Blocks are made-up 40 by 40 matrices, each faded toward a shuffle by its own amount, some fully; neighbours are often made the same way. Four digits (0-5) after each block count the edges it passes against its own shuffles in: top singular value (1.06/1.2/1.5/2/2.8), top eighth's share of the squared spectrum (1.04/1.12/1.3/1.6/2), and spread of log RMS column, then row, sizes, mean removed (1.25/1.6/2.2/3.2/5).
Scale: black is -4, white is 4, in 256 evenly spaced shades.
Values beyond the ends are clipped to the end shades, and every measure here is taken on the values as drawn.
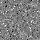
0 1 0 0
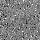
1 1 0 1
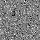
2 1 0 0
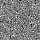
0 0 0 0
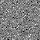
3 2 0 0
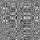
4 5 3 3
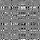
4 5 3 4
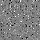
3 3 1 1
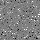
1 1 0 0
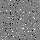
2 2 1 1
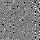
3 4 2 0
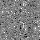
2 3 1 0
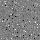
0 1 0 0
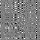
4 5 3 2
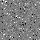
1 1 0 0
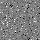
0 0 0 0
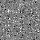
2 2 1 1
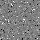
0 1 0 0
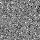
0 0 0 0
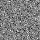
1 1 0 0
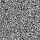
0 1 0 0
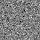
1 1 0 0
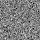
0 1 0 0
